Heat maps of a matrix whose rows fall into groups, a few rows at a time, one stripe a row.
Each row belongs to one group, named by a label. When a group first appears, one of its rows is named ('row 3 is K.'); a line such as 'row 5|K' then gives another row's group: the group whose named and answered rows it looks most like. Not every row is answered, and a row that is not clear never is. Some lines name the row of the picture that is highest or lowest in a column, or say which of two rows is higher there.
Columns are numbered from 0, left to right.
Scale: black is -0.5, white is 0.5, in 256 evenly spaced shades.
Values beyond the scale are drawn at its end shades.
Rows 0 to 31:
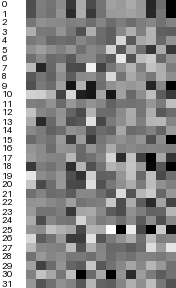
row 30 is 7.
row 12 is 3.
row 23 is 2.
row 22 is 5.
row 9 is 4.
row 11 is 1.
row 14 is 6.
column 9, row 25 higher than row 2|No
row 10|7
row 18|4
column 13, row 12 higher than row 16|No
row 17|5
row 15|4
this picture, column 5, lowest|30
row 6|6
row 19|3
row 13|3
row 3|3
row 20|3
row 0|4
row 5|5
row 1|4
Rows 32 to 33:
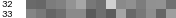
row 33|6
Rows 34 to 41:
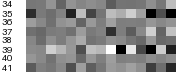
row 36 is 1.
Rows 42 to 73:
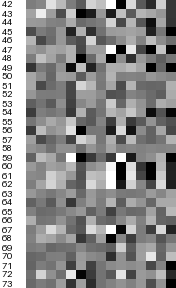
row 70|6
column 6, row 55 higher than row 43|Yes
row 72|7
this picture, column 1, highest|43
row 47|5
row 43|7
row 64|2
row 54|4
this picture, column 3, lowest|43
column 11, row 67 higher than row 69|No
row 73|4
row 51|2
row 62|5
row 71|4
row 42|5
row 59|7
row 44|5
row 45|4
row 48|7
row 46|3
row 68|7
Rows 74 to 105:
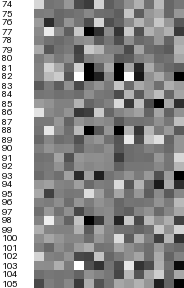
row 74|3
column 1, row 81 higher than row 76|Yes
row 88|7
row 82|7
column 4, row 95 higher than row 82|No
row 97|2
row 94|5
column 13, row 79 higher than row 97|No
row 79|2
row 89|6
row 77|7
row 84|6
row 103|7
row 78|6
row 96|1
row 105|4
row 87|1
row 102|3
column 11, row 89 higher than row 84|Yes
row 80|2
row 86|3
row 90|2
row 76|3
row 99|1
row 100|5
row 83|2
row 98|7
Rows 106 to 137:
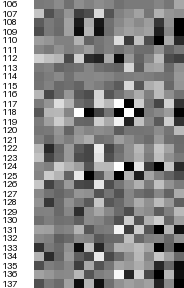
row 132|6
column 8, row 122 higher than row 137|No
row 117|5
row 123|3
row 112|7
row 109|4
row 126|3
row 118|7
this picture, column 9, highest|118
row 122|3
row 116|3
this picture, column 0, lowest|133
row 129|2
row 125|7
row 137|4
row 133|4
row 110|5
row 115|6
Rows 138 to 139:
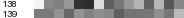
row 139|1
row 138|3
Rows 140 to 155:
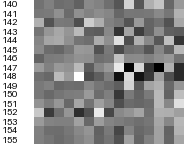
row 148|7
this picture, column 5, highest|142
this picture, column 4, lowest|152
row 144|5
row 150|6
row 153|1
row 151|1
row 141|1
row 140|6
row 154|6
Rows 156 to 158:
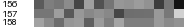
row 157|1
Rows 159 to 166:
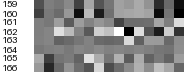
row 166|3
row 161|1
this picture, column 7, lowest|166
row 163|6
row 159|4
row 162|5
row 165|2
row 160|4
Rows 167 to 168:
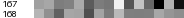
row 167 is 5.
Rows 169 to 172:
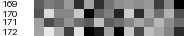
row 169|4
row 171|3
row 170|7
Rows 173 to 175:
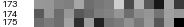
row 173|5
